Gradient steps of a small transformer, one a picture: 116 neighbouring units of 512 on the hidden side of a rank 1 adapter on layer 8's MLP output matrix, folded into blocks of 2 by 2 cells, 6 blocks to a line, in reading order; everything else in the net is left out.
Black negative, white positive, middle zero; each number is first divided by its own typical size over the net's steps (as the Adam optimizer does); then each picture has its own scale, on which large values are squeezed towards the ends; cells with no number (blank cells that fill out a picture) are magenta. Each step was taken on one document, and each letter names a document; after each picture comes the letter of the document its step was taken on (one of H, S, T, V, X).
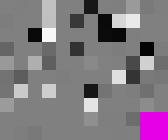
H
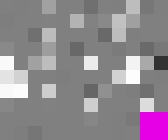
H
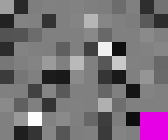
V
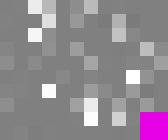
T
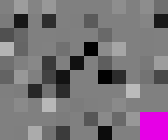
V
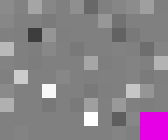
T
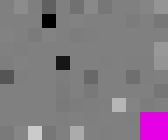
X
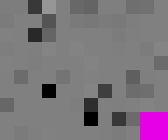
T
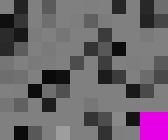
V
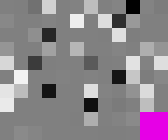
H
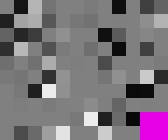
V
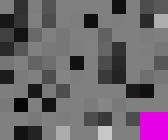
V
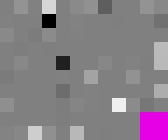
X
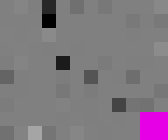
X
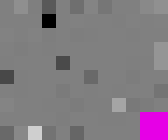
X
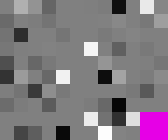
V
